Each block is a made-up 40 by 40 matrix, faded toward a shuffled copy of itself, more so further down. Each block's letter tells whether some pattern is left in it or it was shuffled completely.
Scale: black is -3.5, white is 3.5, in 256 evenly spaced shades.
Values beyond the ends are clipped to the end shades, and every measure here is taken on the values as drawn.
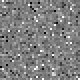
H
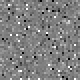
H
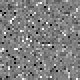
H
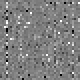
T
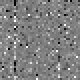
T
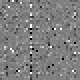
T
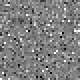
H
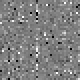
T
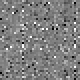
T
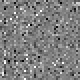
T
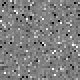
H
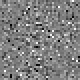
T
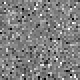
H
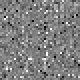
T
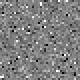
H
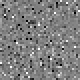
H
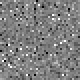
H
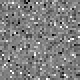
H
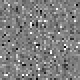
T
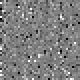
T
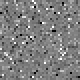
H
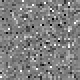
T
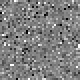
H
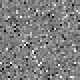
H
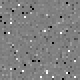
H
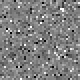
H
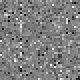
T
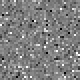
H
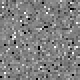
H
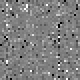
T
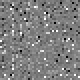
T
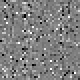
T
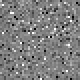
H
